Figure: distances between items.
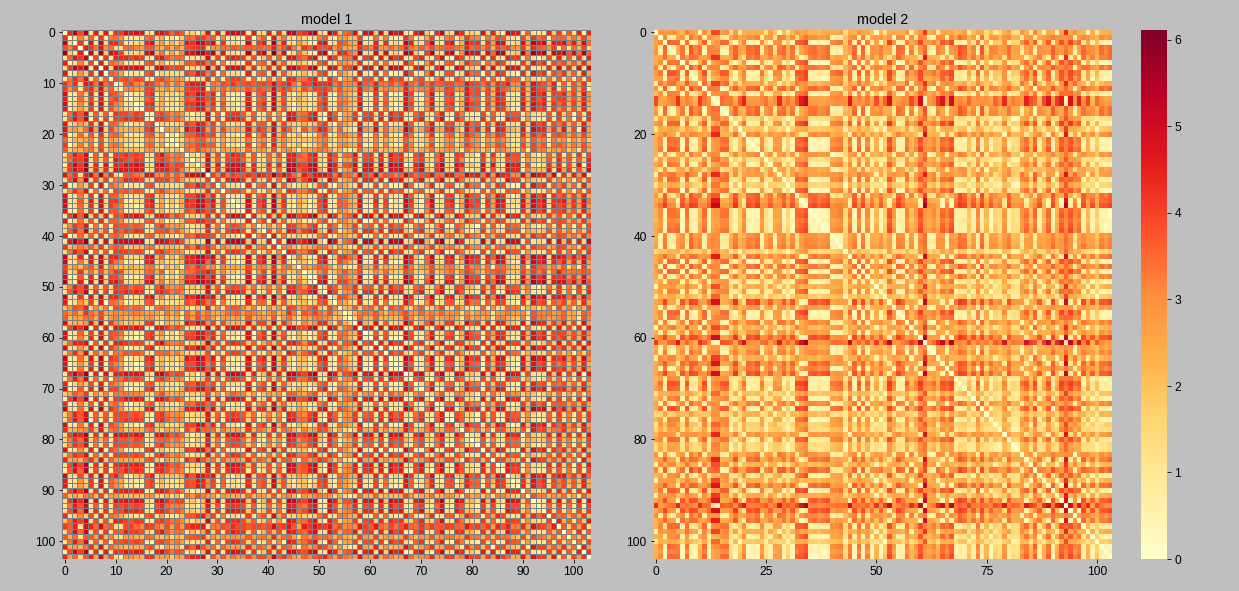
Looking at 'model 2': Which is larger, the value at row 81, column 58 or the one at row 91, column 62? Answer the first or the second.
the second
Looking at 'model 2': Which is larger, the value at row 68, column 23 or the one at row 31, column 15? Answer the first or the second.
the second
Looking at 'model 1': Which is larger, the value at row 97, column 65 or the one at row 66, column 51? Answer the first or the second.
the second
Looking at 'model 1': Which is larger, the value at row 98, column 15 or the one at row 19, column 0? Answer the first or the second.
the second
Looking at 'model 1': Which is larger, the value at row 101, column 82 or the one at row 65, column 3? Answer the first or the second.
the second
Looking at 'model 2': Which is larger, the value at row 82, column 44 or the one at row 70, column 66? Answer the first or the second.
the second
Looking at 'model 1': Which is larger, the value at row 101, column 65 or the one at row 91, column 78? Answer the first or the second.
the first
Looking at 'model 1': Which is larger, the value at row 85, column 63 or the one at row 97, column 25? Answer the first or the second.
the second
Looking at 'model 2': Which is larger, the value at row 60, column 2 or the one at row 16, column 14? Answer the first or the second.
the first
